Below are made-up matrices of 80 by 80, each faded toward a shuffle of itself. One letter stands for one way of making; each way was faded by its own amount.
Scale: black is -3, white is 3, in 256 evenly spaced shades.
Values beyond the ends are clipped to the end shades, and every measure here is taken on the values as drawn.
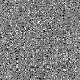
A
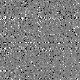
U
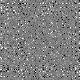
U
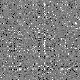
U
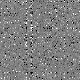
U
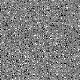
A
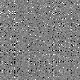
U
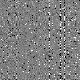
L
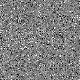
A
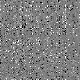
U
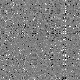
U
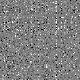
U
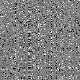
L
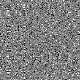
A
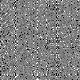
L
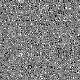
A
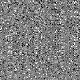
A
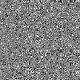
A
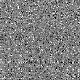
A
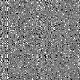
L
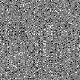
A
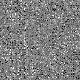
A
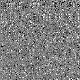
A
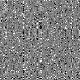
L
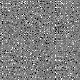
U
